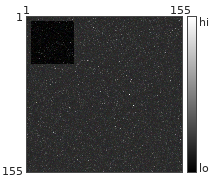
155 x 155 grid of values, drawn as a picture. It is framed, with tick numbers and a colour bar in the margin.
Odd patch: lower, in the top left. Stripes: none. Mirror symmetry: none. Ninth with the lowest average: top left. Odd rows or columns: none.
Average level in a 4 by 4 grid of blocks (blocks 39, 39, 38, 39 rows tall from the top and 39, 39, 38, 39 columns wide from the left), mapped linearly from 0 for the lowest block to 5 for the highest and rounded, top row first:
0455 | 4555 | 5555 | 5555
